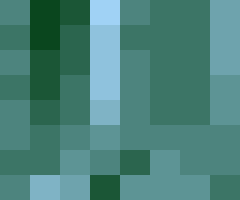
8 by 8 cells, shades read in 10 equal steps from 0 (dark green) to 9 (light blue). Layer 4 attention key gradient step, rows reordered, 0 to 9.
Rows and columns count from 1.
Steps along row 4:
down up up down down same up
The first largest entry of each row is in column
4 4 4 4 4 4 3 2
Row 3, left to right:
4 1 2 8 4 3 3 6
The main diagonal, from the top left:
4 0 2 8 4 4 4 3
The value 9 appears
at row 1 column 4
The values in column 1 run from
3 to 4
